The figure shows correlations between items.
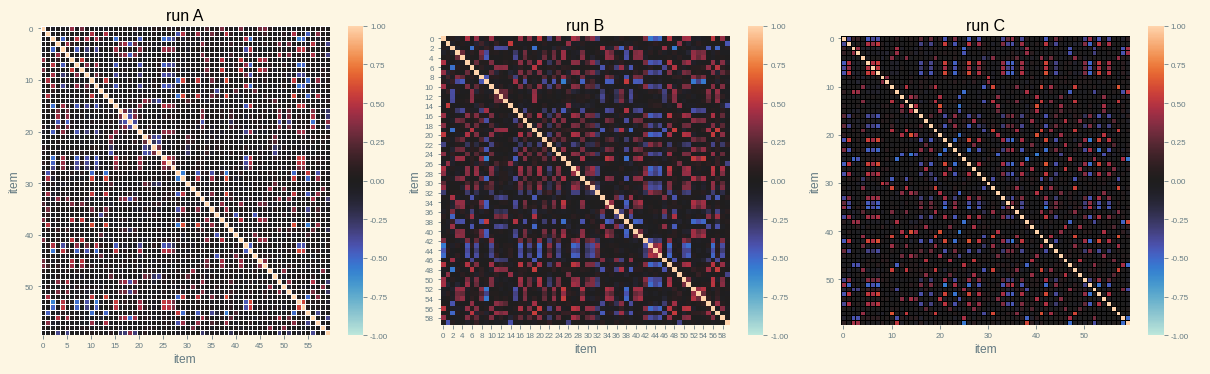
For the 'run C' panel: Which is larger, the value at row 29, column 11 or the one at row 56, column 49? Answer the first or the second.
the second
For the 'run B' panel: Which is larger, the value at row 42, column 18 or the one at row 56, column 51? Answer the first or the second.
the second
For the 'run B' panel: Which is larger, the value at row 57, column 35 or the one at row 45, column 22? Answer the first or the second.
the second
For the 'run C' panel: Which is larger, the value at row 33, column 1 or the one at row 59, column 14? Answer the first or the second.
the first
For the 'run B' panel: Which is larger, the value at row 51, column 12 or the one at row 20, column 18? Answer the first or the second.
the second
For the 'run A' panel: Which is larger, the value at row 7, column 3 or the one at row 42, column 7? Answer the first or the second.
the second
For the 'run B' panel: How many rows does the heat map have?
60
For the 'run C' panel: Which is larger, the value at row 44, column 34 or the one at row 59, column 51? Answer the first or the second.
the first
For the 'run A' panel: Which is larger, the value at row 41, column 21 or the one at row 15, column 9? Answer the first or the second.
the first
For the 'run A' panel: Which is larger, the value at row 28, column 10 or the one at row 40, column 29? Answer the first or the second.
the second
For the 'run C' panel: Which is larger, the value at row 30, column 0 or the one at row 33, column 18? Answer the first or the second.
the first
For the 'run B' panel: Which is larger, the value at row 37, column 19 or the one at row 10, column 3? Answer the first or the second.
the first
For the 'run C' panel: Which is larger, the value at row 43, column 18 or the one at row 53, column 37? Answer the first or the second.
the second
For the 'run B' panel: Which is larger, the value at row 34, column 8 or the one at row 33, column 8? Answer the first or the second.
the first
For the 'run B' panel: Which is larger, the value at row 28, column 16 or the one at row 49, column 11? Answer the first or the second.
the first
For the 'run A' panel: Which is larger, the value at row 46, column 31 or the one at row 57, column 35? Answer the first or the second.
the second
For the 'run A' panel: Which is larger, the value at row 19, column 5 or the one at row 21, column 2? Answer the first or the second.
the first
